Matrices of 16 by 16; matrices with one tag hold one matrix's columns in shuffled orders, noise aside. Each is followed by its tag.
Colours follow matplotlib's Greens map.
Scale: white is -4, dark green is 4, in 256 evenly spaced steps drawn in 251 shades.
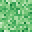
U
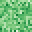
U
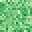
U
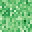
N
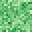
U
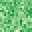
N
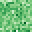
U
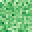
U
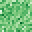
U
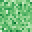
U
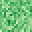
N
